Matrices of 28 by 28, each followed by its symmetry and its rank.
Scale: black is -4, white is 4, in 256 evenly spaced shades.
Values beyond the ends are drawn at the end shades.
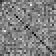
symmetric, full rank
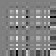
symmetric, rank one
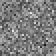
symmetric, full rank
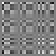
symmetric, rank one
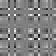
symmetric, rank one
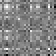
symmetric, rank three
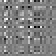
neither, rank two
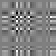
symmetric, rank one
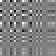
symmetric, rank one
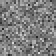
neither, full rank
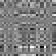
neither, rank two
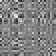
symmetric, rank three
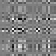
neither, rank two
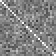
symmetric, full rank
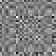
symmetric, rank three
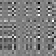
neither, rank two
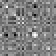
symmetric, rank three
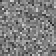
neither, full rank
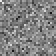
symmetric, full rank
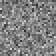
neither, full rank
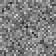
symmetric, full rank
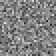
neither, full rank
